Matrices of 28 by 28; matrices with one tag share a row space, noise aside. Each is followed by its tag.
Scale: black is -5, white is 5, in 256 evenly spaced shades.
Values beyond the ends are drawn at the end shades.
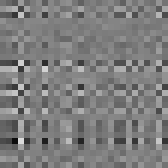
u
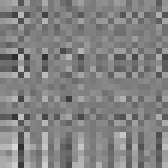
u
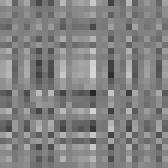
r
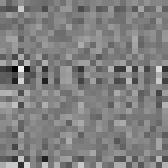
u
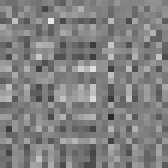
r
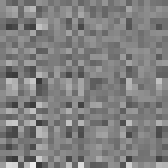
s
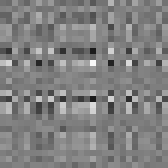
r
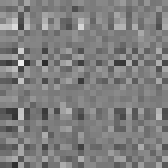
u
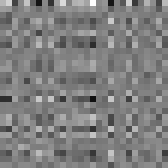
r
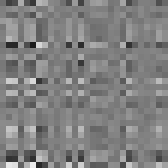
s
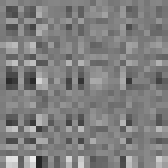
s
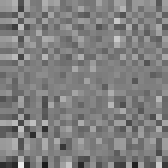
u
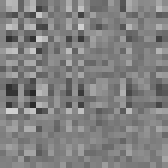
s
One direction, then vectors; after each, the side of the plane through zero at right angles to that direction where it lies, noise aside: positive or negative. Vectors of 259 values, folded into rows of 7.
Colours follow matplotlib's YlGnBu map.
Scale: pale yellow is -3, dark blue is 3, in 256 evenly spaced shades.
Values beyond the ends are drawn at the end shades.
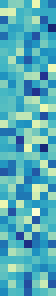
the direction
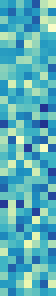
negative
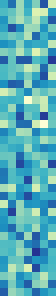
positive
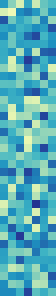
positive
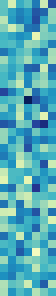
negative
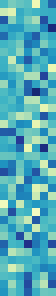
positive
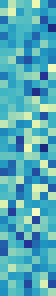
positive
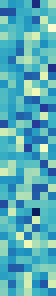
negative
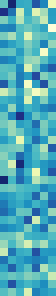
negative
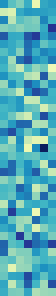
positive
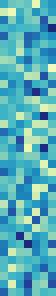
positive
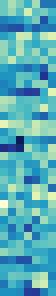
positive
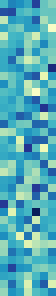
negative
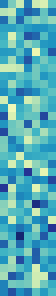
positive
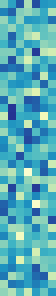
negative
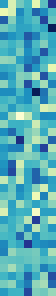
positive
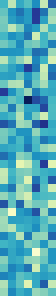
negative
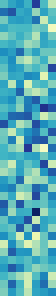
negative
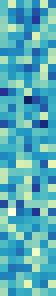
negative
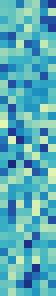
positive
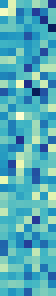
positive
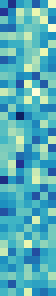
negative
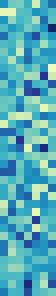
positive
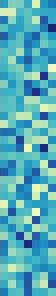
positive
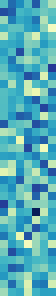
negative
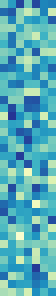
negative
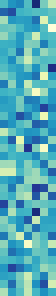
negative
